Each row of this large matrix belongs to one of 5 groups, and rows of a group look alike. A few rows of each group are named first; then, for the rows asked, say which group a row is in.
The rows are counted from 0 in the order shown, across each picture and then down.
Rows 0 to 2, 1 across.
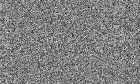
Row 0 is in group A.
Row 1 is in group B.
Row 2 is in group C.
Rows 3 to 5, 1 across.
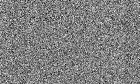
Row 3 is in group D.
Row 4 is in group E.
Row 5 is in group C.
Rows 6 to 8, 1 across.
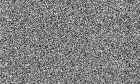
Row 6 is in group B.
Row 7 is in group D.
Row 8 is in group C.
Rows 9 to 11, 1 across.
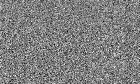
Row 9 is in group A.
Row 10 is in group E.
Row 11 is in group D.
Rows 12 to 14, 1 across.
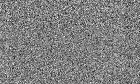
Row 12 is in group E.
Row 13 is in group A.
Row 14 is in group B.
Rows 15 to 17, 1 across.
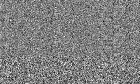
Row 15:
A
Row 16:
A
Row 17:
E
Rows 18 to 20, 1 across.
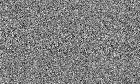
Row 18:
C
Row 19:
E
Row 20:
D
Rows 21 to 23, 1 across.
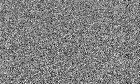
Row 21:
A
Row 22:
E
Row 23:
B
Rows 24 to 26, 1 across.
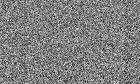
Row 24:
E
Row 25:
C
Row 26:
E
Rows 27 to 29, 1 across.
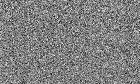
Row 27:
E
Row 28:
D
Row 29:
C
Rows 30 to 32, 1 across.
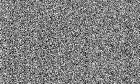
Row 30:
B
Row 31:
D
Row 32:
D
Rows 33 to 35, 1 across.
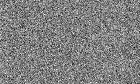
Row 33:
C
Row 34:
D
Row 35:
B
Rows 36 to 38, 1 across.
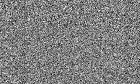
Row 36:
E
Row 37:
C
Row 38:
C
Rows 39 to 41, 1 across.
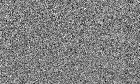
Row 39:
B
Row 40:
E
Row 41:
C
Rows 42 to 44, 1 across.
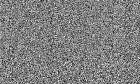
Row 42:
A
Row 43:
A
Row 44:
E
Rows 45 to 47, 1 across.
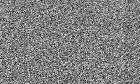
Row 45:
B
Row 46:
E
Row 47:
E
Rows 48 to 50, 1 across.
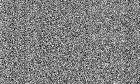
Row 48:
D
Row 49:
D
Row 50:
E
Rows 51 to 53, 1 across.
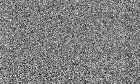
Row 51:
C
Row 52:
B
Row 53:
D
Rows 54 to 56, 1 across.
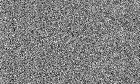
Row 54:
D
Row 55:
B
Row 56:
D
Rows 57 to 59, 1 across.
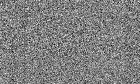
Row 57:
C
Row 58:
E
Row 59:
D
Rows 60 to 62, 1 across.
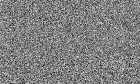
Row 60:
D
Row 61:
B
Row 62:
C
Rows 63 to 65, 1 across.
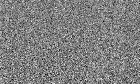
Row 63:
A
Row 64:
E
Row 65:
D
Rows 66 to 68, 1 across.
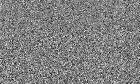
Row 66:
A
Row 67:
B
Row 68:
E
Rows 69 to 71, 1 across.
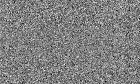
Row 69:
B
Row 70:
A
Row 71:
C
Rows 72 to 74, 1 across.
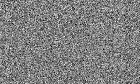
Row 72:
E
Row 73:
A
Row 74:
E
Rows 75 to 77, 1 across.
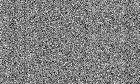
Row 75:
D
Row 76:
D
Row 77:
E
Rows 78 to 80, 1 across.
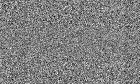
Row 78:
E
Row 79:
C
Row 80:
E
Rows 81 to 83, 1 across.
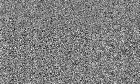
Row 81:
A
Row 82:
D
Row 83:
D
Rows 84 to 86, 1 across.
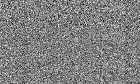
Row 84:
E
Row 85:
C
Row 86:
C
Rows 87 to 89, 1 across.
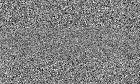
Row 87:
E
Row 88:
C
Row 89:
B
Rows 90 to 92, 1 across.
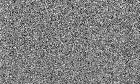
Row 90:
B
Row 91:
D
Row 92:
A
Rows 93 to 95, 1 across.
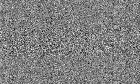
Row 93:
A
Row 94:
D
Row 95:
A
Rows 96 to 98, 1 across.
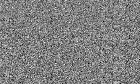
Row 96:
A
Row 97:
C
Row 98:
A
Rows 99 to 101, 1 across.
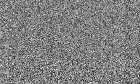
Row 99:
C
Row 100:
A
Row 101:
B
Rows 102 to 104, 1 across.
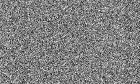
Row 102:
E
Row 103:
B
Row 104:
C
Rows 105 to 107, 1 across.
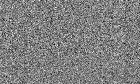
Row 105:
A
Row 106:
E
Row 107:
C
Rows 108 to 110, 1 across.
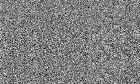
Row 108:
A
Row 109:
D
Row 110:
D
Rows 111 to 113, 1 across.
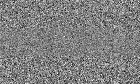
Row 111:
C
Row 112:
A
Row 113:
E
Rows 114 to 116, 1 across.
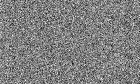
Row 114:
D
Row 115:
A
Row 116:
B
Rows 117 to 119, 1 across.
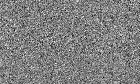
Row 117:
C
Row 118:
B
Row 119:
A
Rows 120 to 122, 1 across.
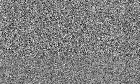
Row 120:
D
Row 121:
E
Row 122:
A
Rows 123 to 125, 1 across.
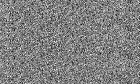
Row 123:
B
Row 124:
B
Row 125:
B
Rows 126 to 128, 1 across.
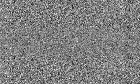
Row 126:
B
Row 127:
C
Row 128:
B
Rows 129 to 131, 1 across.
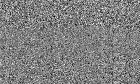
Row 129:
E
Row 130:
A
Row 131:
A
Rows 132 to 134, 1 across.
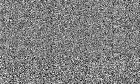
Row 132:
A
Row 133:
A
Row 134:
D
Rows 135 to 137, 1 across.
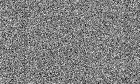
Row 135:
C
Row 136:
E
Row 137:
D
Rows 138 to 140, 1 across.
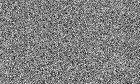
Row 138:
E
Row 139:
E
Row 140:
B
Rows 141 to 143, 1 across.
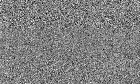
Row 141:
D
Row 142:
A
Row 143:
B
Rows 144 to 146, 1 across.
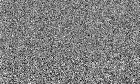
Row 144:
D
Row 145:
A
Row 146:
D
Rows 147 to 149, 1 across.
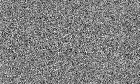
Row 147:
D
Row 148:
E
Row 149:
B
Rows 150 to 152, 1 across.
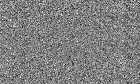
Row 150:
C
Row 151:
C
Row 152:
B
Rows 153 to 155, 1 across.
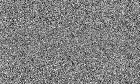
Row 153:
D
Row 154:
C
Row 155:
B
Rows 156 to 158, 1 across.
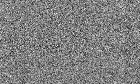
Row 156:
B
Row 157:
D
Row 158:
C
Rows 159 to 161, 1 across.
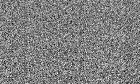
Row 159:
E
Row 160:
E
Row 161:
E
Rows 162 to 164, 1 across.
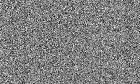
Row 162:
E
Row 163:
D
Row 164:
C
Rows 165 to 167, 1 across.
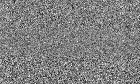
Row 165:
B
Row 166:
C
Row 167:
E
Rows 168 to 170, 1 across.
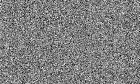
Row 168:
D
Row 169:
A
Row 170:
C
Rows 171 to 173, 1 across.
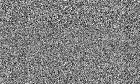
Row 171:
E
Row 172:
C
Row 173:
E
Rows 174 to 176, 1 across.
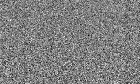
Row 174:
C
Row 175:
A
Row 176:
E
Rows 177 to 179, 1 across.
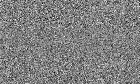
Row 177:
D
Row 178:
A
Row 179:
E
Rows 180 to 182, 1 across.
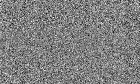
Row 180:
D
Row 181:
A
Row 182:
C
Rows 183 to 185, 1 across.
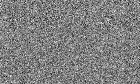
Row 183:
D
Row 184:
B
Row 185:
C
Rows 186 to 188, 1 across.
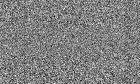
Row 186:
E
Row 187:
C
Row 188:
D
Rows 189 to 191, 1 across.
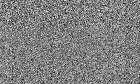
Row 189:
E
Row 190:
A
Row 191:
B
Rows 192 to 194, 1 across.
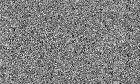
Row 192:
C
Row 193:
B
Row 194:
A
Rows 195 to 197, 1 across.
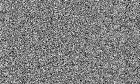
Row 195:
A
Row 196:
D
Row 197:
C
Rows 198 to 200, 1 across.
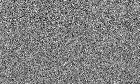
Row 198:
D
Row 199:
B
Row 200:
E
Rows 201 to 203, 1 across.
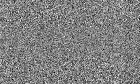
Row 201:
B
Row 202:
A
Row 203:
E
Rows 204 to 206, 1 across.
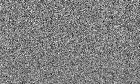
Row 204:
A
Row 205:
B
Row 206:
C
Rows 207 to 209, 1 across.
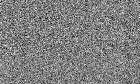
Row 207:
D
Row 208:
C
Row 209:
B
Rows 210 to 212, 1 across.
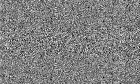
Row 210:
A
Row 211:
B
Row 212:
A
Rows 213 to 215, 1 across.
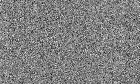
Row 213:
D
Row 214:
B
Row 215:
A
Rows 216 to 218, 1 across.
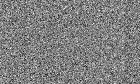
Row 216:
E
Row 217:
C
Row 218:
D
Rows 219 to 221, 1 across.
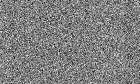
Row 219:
D
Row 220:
E
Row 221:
B
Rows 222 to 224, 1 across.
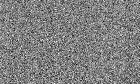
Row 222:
A
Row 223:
B
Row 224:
D
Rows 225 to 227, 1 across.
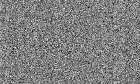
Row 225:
A
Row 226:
D
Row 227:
A
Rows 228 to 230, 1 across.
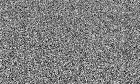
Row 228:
C
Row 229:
D
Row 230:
E
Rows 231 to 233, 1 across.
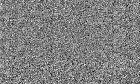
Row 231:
A
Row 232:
A
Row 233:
B
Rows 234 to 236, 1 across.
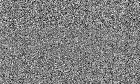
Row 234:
D
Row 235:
C
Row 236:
A
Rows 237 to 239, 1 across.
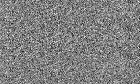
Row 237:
B
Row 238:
B
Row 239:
B
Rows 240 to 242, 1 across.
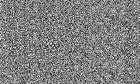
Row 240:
D
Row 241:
D
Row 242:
C
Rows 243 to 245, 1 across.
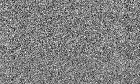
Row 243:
C
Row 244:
B
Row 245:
B
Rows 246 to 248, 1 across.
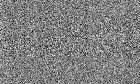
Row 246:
D
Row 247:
D
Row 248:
B
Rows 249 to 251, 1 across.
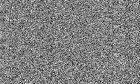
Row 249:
A
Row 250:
A
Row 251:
B
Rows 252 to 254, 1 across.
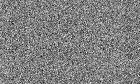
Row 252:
E
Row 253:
E
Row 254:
B
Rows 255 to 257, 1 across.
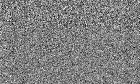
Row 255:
E
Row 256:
D
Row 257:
C
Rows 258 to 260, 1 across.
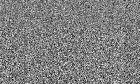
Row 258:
A
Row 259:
E
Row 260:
E
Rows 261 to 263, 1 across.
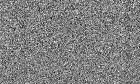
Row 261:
C
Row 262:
B
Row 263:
E
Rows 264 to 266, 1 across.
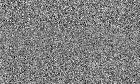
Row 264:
E
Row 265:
A
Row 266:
D
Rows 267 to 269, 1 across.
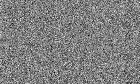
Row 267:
D
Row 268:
A
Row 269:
E
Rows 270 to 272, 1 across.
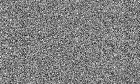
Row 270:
C
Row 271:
C
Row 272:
D
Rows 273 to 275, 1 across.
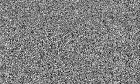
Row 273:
C
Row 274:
B
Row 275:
A
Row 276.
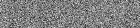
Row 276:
D
